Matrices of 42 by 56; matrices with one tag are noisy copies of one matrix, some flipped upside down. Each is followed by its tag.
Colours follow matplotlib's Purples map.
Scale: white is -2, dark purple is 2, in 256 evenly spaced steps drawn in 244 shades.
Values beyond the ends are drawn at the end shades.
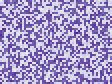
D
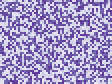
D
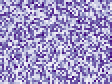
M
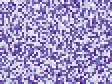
M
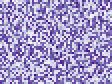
M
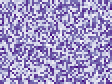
M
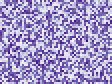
D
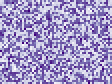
D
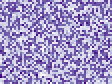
D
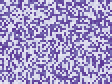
M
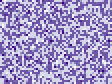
D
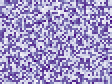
D
